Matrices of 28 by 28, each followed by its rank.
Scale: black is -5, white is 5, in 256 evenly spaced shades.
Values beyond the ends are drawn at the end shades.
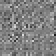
five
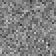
full rank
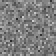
full rank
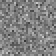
full rank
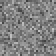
full rank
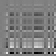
one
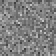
full rank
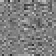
five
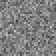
full rank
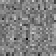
five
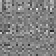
five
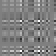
one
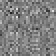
five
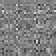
five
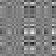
one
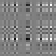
one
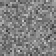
full rank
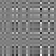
one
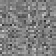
five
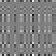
one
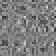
five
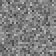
full rank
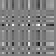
one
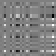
one
